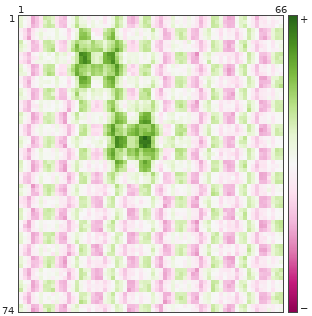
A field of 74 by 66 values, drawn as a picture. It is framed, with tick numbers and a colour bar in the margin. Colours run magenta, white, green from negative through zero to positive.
No row or column stands out. The ninth with the highest average is the centre. No lone cell stands out from its neighbours. Two bumps rise from the field. Stripes running up and down repeat 8 times from left to right.
